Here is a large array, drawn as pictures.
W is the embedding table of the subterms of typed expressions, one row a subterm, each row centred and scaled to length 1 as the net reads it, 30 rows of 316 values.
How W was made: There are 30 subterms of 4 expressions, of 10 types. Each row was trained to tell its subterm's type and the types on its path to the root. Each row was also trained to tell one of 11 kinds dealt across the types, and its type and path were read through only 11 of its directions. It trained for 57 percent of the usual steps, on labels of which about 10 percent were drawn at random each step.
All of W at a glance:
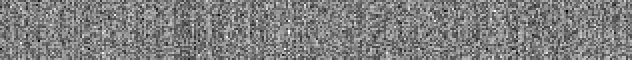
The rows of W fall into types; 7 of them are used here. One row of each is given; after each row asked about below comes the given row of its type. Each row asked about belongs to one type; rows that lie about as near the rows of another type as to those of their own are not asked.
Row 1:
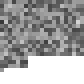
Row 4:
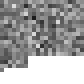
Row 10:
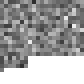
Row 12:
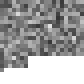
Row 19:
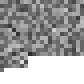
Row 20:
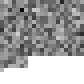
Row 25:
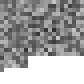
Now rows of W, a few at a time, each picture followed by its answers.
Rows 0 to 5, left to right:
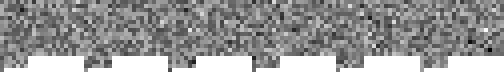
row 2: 25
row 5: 20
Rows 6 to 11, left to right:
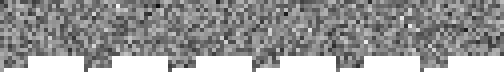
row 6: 20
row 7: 19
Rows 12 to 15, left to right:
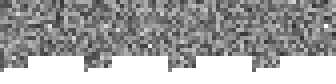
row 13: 19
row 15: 19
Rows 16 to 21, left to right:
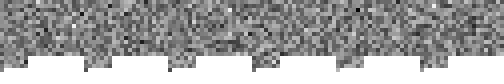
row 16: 25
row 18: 25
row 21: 4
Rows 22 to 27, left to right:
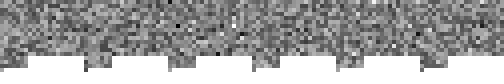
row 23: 25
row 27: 19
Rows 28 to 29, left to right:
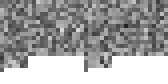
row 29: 25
